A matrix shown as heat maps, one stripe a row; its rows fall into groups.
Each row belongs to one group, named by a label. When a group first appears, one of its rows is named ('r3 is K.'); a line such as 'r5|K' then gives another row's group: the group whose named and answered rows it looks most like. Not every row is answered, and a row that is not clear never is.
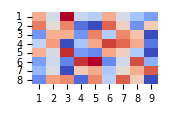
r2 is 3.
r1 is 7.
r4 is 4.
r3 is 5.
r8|5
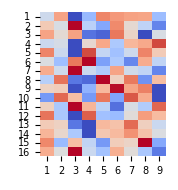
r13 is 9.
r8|9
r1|4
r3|3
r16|7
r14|9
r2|7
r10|5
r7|7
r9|4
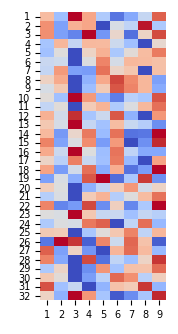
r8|4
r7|9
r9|4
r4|9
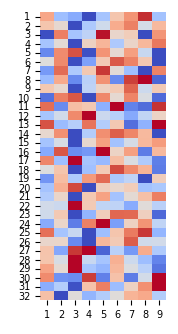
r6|4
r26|9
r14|4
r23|4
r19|9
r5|5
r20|5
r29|7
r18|4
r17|7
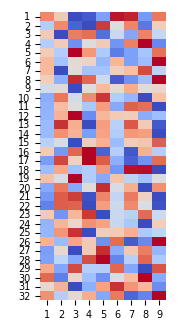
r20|9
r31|4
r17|9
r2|9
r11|5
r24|9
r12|5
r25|5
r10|9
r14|5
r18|5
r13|5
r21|5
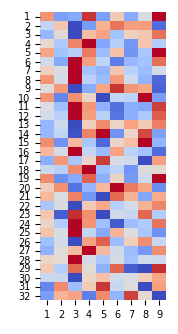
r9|4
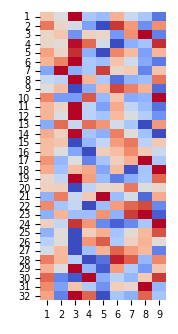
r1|7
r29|3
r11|7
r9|4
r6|7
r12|7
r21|9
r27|4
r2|3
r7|9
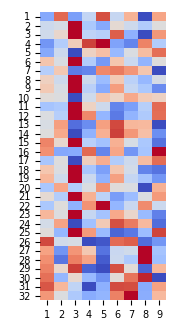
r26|3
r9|7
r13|4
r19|7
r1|9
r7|4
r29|3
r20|9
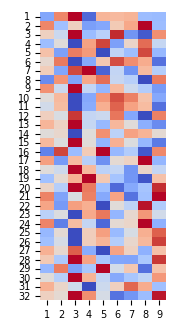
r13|7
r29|9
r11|4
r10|4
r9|7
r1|5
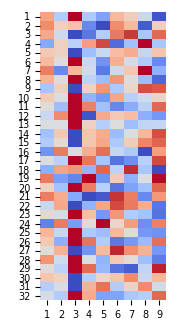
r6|7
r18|5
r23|7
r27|4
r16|9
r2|3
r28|7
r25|7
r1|7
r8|7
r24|9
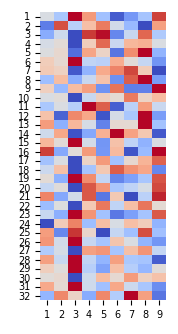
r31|7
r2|9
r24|5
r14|4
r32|5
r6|7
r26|7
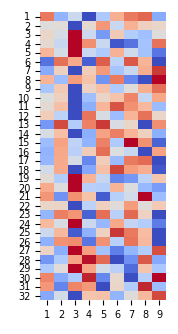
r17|5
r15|5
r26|5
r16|9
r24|7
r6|5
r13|9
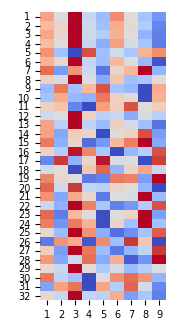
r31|5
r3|7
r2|7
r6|7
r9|9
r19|3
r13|7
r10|9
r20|7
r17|9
